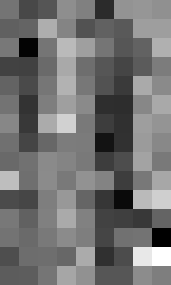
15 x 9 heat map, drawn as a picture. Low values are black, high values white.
Stripes running up and down repeat 2 times from left to right. The bottom left is the smoothest part. An odd patch, rougher than its surroundings, sits in the bottom right. The bottom right is the roughest part.
